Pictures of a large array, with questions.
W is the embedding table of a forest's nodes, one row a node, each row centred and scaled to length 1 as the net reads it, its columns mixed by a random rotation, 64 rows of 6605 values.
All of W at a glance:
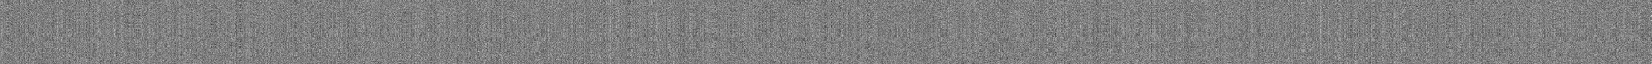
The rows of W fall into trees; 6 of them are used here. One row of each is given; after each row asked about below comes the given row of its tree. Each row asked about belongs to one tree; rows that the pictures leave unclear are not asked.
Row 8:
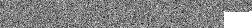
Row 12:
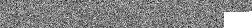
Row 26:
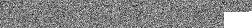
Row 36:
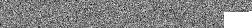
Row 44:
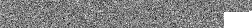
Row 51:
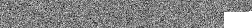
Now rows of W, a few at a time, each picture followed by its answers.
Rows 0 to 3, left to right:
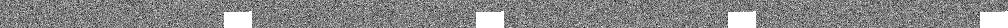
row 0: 26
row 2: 51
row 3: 51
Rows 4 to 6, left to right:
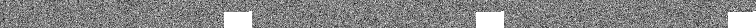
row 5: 44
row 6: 36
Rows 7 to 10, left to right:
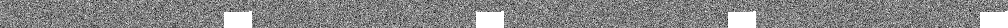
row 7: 44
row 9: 51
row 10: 44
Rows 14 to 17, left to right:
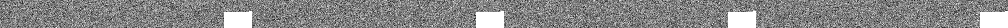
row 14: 26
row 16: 12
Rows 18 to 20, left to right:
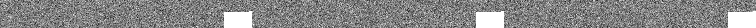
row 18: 36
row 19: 44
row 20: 12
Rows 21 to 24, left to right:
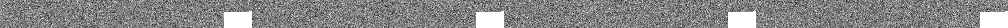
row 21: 44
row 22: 26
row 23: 51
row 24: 44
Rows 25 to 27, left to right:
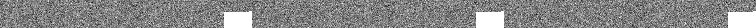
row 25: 26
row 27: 26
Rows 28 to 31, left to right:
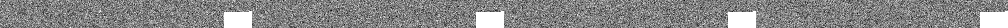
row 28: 44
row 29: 36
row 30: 36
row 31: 44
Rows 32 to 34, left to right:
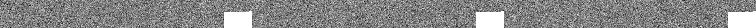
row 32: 51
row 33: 36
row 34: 36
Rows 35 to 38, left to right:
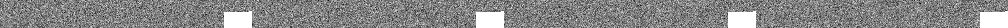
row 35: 36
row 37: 26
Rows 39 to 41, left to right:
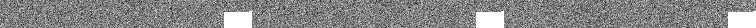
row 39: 26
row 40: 26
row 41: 44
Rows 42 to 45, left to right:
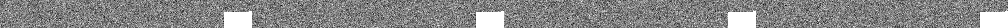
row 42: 8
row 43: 51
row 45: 51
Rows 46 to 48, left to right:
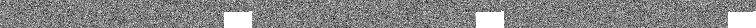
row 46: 44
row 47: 44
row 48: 26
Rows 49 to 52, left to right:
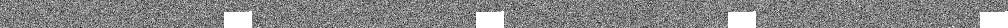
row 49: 51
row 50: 51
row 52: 36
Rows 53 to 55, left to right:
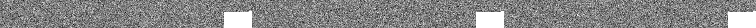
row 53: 12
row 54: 36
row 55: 36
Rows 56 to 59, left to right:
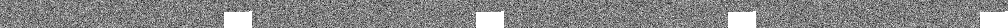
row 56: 51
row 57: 26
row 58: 26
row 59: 8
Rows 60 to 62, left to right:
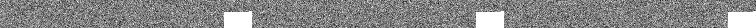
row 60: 44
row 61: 12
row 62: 26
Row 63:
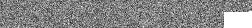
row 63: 12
